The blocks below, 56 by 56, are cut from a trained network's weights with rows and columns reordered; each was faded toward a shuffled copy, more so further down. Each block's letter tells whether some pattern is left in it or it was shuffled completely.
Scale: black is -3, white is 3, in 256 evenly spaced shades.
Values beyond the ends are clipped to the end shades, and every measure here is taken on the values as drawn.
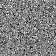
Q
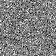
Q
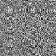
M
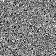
Q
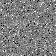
Q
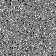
Q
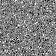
Q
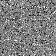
Q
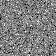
Q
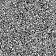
Q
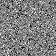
Q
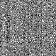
M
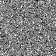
Q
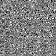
M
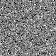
Q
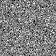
Q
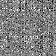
M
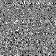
M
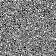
Q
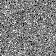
Q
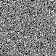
Q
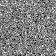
Q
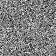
Q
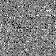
M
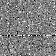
M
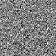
M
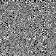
M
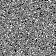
Q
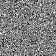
M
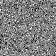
Q
